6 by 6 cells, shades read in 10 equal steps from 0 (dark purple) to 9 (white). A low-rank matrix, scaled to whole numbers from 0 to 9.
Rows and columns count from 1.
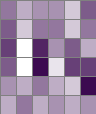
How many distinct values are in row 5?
5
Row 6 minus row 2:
3 -3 2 1 -1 1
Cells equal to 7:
4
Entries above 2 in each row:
6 6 4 3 5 6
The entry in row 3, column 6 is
6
